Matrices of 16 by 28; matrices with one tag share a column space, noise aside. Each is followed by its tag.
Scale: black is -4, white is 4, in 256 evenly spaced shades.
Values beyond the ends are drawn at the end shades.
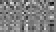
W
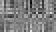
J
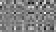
W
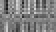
J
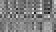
J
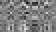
W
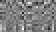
W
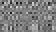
W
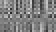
J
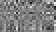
W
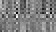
J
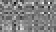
W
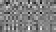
W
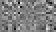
W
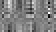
J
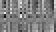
J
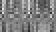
J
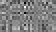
W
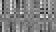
J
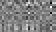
W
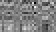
W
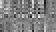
J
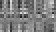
J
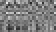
W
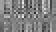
J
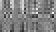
J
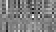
J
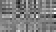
J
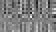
J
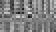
J
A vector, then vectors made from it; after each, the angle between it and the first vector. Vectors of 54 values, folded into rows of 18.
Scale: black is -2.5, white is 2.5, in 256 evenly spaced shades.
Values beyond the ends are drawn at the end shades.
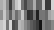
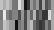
partly aligned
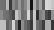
orthogonal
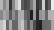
nearly parallel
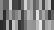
nearly opposite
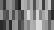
nearly opposite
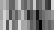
nearly parallel
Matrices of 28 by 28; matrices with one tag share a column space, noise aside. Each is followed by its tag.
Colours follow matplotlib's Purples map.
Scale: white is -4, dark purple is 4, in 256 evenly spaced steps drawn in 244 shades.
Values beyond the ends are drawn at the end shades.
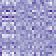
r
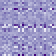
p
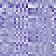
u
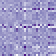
p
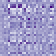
u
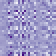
r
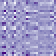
r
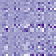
p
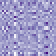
r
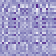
u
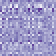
u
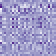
u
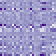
p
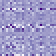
p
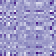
r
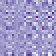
r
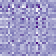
u
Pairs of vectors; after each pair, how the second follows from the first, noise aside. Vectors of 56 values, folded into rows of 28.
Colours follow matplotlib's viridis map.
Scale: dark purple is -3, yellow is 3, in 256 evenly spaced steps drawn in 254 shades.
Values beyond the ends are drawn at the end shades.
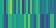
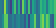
negated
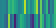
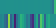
partly zeroed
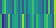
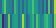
copied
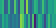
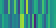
copied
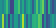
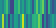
copied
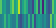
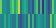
copied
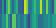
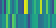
copied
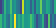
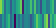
negated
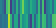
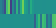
partly zeroed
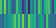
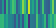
negated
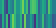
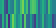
copied
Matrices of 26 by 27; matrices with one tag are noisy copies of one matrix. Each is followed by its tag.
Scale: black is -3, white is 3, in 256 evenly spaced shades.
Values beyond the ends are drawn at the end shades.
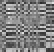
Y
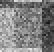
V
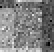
V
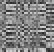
Y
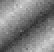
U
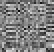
Y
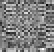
Y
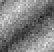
U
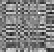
Y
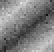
U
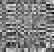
Y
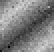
U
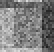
V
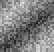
U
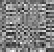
Y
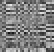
Y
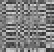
Y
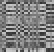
Y
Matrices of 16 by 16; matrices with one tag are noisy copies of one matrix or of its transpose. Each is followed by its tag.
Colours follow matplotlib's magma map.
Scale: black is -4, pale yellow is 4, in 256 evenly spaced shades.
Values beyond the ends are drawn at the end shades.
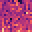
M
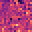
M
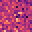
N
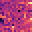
M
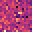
N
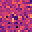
N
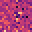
N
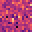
N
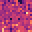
M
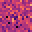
N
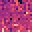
M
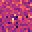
N
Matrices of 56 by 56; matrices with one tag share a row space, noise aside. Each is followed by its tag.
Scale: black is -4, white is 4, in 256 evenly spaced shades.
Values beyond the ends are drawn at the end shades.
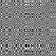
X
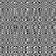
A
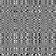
A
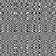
A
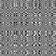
A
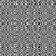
A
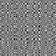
A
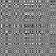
X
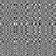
A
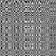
X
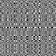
A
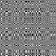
X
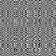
A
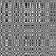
X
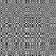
X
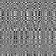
A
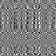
A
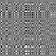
X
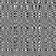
A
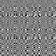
A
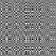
X
